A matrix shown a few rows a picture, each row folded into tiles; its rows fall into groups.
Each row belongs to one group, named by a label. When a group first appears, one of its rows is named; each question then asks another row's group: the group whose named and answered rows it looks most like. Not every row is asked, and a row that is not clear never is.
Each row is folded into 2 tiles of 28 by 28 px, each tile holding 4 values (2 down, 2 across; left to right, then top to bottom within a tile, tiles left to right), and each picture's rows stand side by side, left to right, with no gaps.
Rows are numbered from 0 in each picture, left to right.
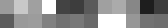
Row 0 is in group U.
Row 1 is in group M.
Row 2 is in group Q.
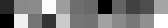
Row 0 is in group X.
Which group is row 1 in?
Q
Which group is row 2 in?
M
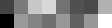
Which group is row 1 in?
M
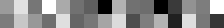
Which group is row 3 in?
X
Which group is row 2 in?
Q
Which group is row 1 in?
Q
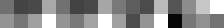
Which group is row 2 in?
M
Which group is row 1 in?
M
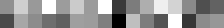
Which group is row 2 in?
X
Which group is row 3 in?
Q
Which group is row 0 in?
U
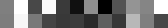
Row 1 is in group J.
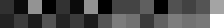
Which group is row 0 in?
J
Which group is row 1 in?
J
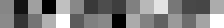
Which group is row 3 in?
M
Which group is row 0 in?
J
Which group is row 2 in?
X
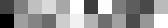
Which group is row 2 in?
M
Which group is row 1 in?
U
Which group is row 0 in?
X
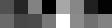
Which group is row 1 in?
Q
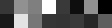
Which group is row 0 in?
X
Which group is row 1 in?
J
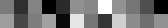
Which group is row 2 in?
Q
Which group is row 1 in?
X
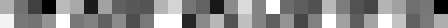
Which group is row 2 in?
M
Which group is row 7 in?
Q
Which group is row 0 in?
Q
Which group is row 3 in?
Q
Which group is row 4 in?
U
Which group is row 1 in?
Q
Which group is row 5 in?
M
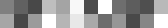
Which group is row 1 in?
U
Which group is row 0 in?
M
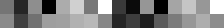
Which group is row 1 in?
U
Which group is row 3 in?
U
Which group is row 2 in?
J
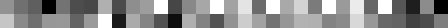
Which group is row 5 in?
U
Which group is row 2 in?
X
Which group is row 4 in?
U
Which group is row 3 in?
X
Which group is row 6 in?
U
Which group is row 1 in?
M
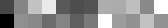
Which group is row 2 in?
U
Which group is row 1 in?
M
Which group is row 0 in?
X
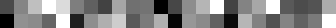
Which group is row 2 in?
Q
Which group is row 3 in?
X
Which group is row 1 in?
Q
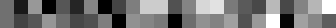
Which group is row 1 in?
J
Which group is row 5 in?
X
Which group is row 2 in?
X
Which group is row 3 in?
X
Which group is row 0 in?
J
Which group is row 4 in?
M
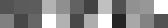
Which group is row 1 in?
M
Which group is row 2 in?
X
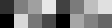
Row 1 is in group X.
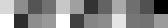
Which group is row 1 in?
Q
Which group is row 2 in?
Q
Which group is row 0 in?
Q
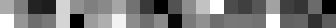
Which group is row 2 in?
Q
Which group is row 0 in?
Q
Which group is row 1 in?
Q
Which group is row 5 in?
J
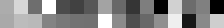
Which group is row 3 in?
Q
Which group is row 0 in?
U
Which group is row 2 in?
J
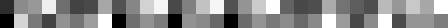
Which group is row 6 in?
M
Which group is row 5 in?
M
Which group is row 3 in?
X
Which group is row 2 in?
X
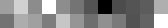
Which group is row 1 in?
Q
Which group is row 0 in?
U
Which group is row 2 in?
M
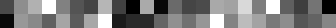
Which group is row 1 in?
M
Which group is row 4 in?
U
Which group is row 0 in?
X
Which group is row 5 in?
J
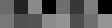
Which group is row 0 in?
J
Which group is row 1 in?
J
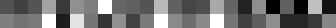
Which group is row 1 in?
X
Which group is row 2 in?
M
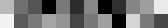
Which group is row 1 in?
J
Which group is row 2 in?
X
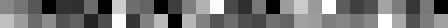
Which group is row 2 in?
Q
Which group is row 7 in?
J
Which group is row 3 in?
X
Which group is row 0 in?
Q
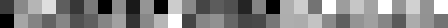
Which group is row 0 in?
X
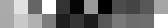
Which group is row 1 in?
J
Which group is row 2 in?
M
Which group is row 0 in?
U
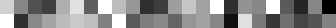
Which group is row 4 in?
X
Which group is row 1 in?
U
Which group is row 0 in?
Q
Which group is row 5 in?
J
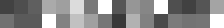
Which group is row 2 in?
X
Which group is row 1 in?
U
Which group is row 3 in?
M
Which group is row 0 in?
M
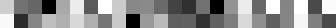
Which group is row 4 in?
U
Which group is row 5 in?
U
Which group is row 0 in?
Q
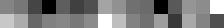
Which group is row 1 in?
M
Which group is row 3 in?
X
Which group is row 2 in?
Q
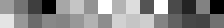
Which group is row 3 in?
J
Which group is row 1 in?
U
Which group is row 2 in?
U
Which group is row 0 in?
Q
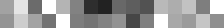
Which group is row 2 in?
M
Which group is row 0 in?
U
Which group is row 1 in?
Q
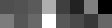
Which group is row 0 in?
M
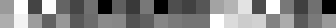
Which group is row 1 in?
J
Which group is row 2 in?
J
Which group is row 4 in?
U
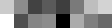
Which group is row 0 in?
Q
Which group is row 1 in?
X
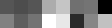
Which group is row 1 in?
Q
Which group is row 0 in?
M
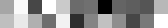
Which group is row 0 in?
U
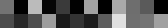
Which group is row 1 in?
J
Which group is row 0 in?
J
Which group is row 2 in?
Q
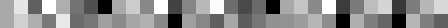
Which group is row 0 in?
U
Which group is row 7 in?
X
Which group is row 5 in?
U
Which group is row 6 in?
X
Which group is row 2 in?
U
